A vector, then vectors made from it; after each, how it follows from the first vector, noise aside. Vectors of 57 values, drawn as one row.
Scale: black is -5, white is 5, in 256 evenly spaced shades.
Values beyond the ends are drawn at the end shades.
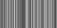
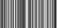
scaled up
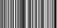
scaled up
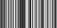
scaled up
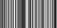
scaled up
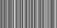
sign-scrambled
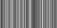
reversed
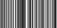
scaled up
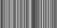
reversed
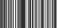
scaled up
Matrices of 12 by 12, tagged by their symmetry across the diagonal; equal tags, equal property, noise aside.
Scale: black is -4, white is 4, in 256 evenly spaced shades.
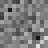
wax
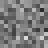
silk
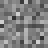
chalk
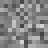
silk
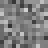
chalk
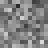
silk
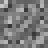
wax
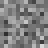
silk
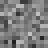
silk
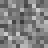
wax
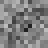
wax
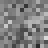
chalk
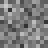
wax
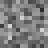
silk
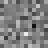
chalk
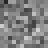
silk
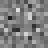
chalk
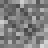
wax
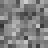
chalk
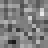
chalk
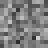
silk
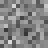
silk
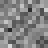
wax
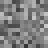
chalk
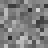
chalk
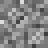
wax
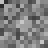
wax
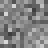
wax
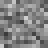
silk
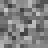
chalk
